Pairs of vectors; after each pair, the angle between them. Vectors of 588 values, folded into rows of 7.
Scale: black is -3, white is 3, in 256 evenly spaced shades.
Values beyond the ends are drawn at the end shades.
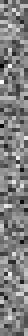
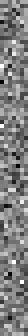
nearly opposite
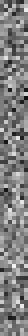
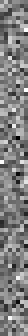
partly opposed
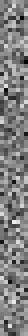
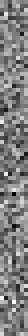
partly aligned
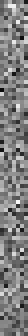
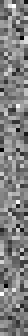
nearly parallel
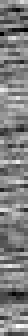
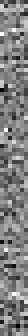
partly opposed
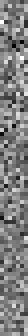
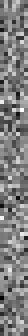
partly opposed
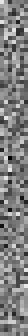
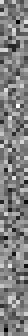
partly aligned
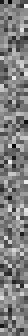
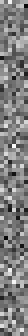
nearly opposite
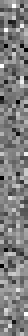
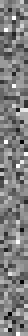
partly aligned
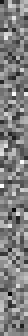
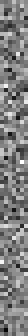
partly aligned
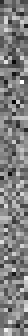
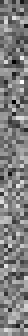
nearly parallel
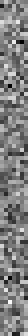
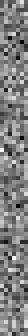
partly aligned
